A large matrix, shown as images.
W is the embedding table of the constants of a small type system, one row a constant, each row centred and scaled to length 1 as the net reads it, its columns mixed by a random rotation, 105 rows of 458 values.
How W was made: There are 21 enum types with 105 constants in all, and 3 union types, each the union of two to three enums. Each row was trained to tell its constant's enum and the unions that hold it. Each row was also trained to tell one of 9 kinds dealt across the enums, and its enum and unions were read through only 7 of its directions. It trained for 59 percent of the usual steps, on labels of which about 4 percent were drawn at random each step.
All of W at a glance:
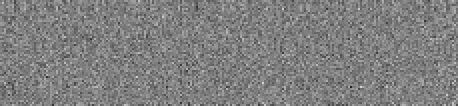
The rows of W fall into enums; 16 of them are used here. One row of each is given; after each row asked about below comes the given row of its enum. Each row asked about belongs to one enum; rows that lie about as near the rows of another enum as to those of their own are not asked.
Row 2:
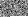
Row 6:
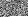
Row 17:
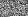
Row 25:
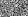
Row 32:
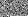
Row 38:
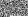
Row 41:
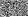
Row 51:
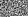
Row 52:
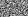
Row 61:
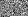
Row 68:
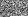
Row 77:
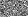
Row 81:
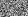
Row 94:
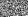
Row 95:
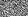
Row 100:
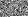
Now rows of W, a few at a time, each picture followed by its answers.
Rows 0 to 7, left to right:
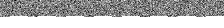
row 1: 41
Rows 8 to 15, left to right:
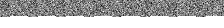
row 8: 100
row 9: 100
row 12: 41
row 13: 81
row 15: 6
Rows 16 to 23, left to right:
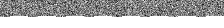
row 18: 32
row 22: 77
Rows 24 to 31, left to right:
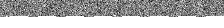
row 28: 2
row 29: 6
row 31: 32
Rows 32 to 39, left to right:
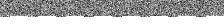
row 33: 2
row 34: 25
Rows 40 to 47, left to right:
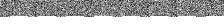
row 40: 17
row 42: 77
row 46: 51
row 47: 17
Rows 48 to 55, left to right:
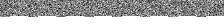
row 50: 17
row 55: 25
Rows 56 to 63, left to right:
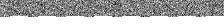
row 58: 77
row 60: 100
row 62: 77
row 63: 38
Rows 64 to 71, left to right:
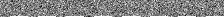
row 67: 94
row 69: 25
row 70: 41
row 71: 6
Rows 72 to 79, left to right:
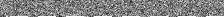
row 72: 38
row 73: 17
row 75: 41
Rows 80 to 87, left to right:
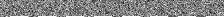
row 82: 25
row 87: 61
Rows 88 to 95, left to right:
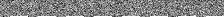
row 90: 100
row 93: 38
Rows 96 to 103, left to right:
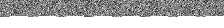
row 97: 51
